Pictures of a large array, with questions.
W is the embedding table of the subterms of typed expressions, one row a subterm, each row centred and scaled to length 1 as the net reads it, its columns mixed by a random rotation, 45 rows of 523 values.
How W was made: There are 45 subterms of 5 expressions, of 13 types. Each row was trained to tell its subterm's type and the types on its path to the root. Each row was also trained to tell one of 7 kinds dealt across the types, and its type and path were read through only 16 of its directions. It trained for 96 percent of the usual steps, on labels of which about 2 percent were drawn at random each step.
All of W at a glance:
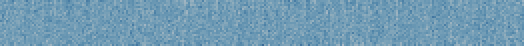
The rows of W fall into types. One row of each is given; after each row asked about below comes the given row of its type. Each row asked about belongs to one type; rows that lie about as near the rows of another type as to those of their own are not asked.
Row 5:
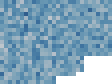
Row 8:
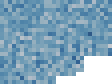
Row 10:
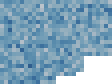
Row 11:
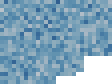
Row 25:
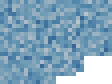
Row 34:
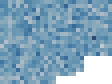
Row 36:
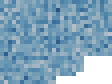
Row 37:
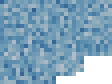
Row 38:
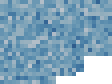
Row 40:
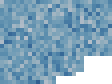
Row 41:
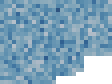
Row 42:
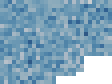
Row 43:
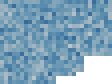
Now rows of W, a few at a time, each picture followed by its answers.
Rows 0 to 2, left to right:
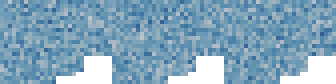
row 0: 37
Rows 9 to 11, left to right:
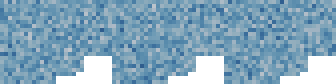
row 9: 42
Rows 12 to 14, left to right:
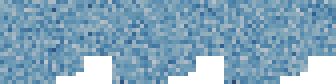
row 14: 43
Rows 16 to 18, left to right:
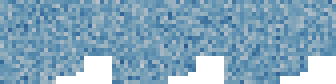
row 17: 38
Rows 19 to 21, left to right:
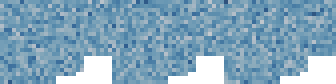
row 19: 43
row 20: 5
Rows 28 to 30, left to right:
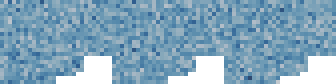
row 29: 10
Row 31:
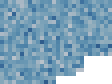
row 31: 34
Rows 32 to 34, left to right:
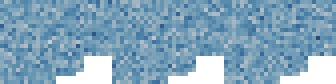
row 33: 34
